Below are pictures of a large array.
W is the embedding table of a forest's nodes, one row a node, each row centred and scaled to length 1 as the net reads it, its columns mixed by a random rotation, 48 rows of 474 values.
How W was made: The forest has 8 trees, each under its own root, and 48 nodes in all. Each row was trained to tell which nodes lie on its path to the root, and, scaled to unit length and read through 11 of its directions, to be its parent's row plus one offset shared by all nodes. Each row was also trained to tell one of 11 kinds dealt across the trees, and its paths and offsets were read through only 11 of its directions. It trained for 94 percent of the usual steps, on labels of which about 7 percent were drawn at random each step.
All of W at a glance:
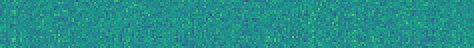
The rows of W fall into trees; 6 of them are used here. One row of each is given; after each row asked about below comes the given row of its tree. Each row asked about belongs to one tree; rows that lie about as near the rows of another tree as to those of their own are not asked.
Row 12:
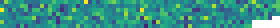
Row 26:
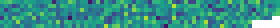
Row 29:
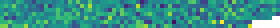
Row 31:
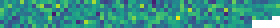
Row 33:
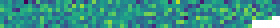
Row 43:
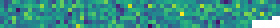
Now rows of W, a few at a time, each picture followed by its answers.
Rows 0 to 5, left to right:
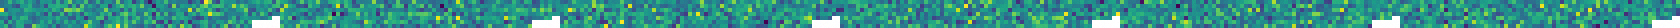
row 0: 31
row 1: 33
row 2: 43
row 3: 26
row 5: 31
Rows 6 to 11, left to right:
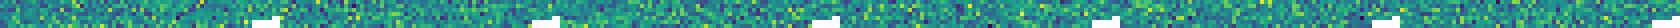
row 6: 26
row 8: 29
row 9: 43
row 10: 43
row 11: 33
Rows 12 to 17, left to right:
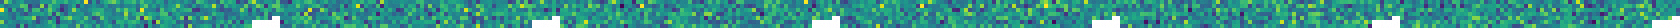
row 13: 43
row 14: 33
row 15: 31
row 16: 26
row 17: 33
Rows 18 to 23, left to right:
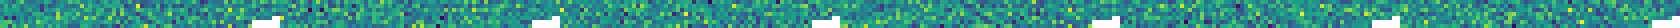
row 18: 29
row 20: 12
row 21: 29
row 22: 43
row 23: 33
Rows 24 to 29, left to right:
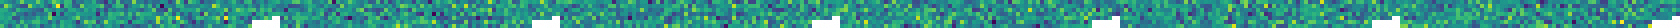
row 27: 33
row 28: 26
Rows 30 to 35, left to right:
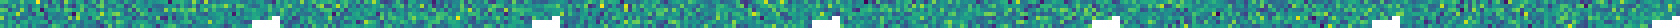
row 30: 33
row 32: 31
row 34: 43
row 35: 12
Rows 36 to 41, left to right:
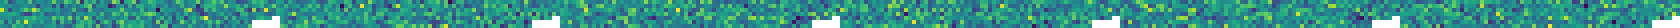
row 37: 33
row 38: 12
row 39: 12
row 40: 31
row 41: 12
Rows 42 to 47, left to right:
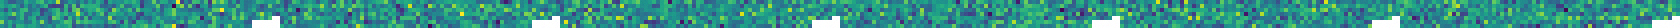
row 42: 29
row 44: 43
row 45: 26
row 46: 33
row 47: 12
